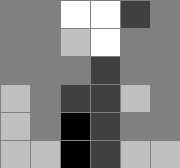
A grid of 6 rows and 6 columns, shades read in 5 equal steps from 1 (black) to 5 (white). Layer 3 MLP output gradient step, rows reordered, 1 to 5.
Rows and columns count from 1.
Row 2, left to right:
3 3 4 5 3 3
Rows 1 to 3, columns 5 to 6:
2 3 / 3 3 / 3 3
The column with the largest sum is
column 1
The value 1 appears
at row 5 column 3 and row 6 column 3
